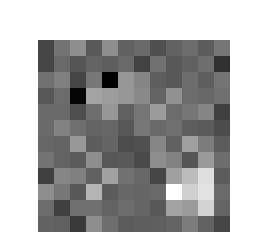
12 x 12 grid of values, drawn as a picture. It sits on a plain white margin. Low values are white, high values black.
In the bottom right lies a patch that is lower than the rest. The bottom right is the ninth with the lowest average. Neither half mirrors the other. The bottom middle is the calmest part.
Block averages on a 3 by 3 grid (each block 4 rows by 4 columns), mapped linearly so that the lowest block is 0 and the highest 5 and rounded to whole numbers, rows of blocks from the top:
545 / 444 / 450
